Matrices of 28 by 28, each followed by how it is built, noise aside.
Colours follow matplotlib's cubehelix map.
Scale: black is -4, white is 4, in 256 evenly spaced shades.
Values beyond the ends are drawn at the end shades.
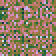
low rank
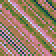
Toeplitz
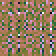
low rank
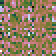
low rank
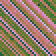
Toeplitz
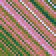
Toeplitz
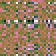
low rank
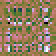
low rank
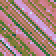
Toeplitz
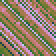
Toeplitz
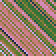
Toeplitz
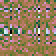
low rank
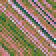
Toeplitz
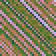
Toeplitz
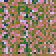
low rank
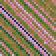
Toeplitz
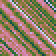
Toeplitz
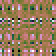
low rank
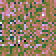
low rank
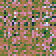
low rank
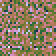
low rank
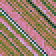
Toeplitz
